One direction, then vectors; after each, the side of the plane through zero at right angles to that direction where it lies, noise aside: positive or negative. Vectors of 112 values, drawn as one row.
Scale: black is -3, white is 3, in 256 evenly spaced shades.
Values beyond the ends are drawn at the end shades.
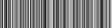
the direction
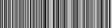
positive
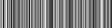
negative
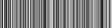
positive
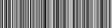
positive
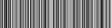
positive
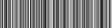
positive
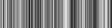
negative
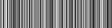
negative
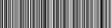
positive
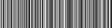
negative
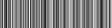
positive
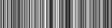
negative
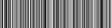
positive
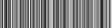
positive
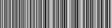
positive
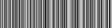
positive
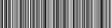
positive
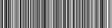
positive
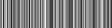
negative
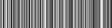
negative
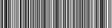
positive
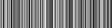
negative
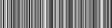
negative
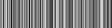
negative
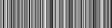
negative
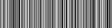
negative
